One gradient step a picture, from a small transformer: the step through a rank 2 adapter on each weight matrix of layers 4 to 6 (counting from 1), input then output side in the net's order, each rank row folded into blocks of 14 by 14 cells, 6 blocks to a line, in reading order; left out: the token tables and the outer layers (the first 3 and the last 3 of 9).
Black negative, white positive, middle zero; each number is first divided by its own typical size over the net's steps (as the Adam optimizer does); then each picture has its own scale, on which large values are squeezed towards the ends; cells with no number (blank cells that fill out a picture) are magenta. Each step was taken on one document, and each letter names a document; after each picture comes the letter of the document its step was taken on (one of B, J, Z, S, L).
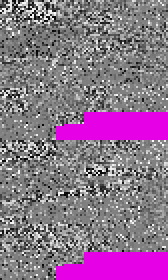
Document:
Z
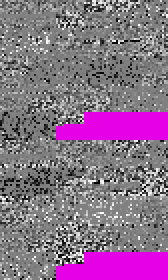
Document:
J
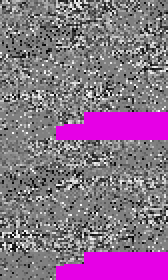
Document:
Z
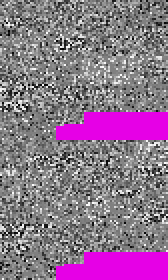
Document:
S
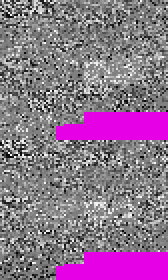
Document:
S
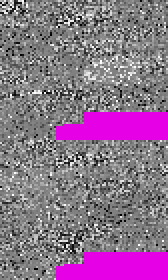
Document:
S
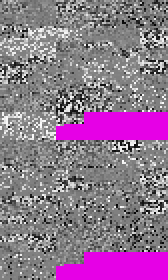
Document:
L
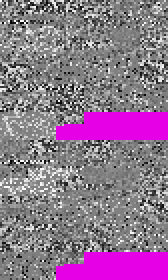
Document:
L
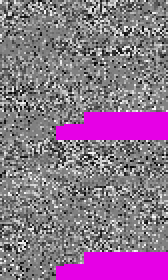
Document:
S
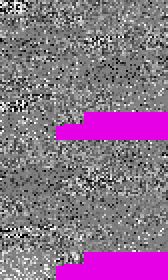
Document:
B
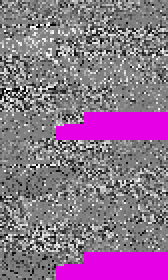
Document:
Z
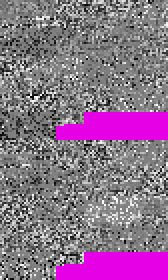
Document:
J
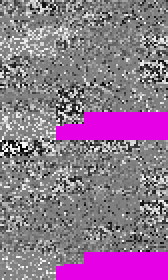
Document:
L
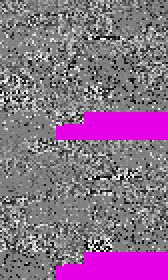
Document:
Z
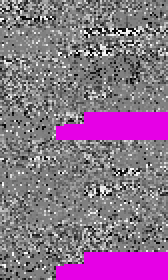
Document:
Z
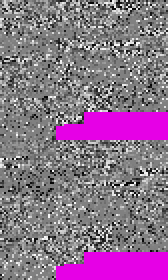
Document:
Z
